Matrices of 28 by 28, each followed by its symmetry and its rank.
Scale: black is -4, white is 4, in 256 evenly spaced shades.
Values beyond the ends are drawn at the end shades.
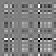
symmetric, rank one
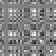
symmetric, rank two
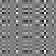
neither, rank one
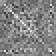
symmetric, rank five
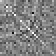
symmetric, rank five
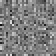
neither, rank five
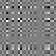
symmetric, rank one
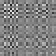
symmetric, rank two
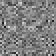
neither, rank five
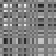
symmetric, rank one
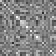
symmetric, rank five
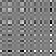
symmetric, rank one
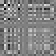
symmetric, rank two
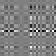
neither, rank one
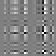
neither, rank one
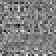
neither, rank five
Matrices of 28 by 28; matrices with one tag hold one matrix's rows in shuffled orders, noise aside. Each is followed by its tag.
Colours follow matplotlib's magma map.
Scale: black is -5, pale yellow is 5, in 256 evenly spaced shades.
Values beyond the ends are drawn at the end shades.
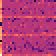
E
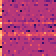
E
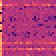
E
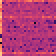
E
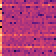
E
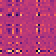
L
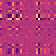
L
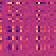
L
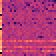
E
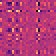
L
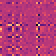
L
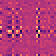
L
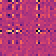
L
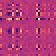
L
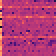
E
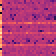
E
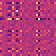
L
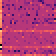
E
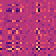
L
